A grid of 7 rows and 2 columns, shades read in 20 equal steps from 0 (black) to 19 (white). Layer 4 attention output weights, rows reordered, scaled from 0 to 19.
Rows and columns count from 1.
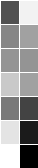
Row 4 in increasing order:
12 15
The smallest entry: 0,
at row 7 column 2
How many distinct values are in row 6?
2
